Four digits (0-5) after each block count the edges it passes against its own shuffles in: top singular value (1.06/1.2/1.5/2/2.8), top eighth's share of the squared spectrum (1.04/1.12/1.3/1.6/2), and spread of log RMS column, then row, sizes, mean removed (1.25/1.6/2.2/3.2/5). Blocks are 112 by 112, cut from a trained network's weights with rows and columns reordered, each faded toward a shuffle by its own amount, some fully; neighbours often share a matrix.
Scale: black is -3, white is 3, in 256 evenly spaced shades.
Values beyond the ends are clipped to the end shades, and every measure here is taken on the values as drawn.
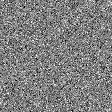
0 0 0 0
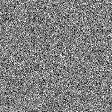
2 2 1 1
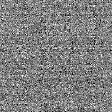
3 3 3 0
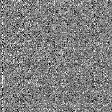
2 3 3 0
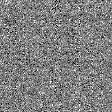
2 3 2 0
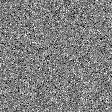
0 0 0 0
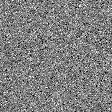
0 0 0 0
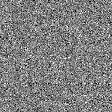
3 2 0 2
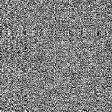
3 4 3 2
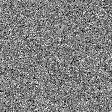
0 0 0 0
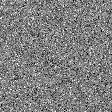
0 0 0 0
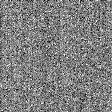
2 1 0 1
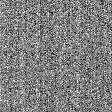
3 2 0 2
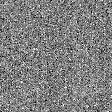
1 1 0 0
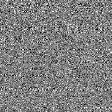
3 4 2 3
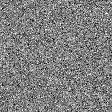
1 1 0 0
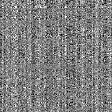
4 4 2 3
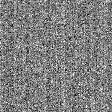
2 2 0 1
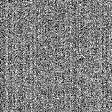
3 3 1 2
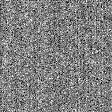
2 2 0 1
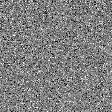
2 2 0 2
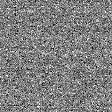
2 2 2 0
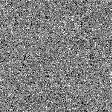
1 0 0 0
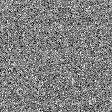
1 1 0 0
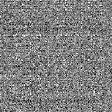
3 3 3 1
